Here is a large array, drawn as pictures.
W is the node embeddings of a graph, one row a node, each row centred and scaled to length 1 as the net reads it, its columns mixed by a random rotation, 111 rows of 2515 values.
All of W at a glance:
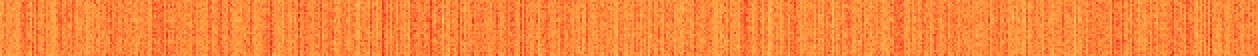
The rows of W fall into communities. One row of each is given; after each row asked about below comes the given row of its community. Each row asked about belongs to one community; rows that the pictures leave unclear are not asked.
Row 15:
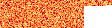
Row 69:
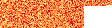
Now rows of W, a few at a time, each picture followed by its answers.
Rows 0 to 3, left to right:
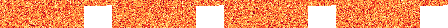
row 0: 15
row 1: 15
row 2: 15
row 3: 69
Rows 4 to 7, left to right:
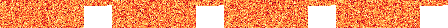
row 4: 15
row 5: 69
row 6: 15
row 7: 69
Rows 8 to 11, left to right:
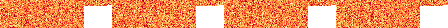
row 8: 69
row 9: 15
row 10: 69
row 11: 69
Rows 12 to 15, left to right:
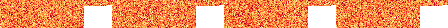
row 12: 69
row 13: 69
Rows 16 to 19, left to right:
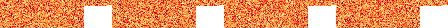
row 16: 69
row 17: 15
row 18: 69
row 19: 15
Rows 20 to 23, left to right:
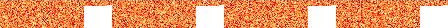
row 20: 69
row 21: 15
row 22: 15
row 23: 15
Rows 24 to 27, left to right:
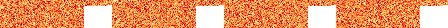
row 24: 69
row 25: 69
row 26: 69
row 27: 15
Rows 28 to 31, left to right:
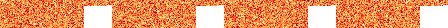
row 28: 69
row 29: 15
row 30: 69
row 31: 15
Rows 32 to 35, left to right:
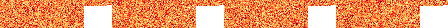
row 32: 69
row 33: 15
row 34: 69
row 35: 15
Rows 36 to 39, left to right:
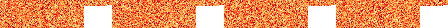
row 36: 15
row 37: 15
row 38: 69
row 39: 15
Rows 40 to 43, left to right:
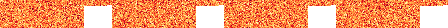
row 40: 15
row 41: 15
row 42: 15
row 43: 15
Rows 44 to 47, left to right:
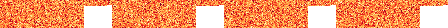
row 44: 15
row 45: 15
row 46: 69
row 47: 69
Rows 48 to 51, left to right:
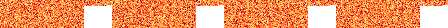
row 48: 69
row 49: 69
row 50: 15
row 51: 15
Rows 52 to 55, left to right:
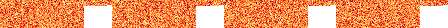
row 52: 69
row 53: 69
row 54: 15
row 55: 15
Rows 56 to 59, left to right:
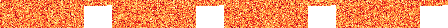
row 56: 15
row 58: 69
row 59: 69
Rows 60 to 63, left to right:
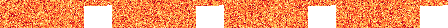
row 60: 69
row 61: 15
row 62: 69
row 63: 15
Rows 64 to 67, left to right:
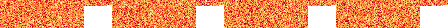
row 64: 15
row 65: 69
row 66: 69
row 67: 15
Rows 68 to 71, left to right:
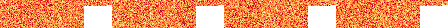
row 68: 69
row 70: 69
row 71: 69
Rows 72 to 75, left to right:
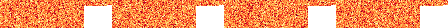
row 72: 69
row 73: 15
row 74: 69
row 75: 69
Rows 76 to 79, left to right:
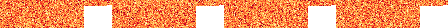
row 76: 15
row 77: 69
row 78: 69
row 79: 15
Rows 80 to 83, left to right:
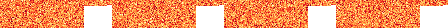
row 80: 15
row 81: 15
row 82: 15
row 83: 15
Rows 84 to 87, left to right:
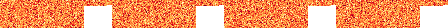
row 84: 69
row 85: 15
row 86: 15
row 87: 15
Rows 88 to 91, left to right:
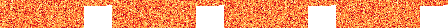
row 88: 15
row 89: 69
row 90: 15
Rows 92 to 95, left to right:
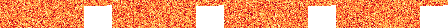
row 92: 15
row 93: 69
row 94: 69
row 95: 69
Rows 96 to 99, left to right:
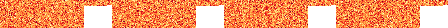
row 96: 69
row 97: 15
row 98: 15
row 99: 15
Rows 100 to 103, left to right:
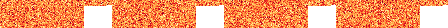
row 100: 69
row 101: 69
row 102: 15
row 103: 15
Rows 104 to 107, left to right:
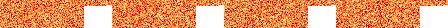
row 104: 69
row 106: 69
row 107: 15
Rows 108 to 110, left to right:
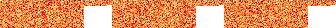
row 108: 15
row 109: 69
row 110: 69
